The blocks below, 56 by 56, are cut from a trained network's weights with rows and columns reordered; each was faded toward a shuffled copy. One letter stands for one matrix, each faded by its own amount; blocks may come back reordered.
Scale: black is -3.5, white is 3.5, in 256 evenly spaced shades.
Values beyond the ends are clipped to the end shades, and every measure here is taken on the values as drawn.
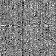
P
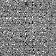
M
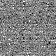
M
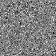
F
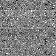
M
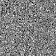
F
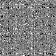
P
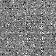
M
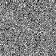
F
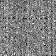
P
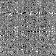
P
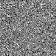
F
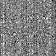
P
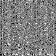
P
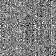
P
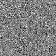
F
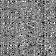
P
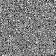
F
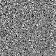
F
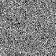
F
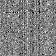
P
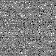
M
